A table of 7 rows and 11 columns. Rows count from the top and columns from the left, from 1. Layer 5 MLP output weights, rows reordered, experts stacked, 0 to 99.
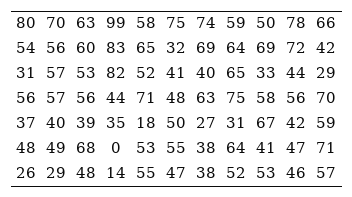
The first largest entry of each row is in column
4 4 4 8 9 11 11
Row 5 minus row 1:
-43 -30 -24 -64 -40 -25 -47 -28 17 -36 -7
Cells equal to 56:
4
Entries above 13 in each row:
11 11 11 11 11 10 11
